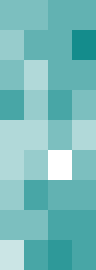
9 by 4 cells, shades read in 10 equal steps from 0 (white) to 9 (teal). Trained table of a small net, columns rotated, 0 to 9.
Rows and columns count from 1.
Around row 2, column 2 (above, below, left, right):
5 3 4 6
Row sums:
22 25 20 23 14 12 23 24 24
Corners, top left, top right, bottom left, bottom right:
5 6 2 7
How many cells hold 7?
7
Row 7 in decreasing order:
7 6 6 4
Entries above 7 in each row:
0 1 0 0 0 0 0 0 1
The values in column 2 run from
3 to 7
